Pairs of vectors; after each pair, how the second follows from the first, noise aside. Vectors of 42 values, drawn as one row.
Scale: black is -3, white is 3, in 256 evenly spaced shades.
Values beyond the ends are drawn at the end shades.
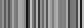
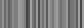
shrunk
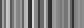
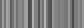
shrunk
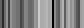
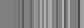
partly zeroed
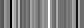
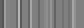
partly zeroed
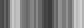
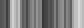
copied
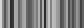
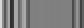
partly zeroed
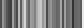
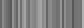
shrunk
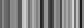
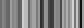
copied
